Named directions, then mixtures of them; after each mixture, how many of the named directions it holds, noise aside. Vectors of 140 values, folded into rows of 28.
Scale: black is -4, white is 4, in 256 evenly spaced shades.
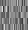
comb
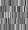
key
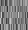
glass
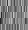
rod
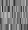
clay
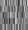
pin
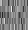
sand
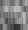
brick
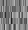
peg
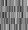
three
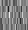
three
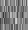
two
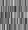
two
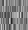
one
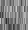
three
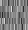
one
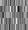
two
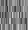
two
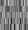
three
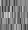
two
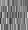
one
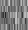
three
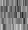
three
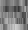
one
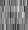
two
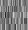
two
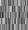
two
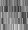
three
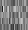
three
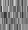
two
